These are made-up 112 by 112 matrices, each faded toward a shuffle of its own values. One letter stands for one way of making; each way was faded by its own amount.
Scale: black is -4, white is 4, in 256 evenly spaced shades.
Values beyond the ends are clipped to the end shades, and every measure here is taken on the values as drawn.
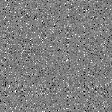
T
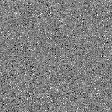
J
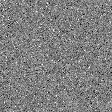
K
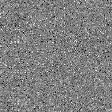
J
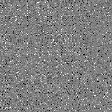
T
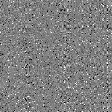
T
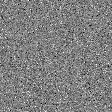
K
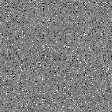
T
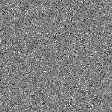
J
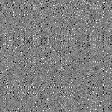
T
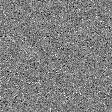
K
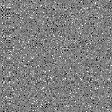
T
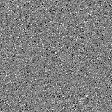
J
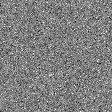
K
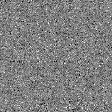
J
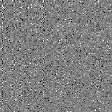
T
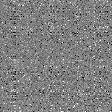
T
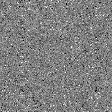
J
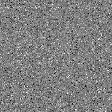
J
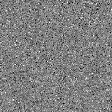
J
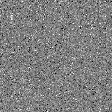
J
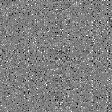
T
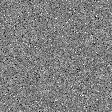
K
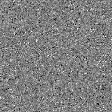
J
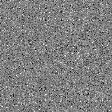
J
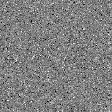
J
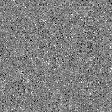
J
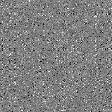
T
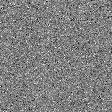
K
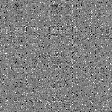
T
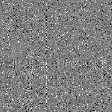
T
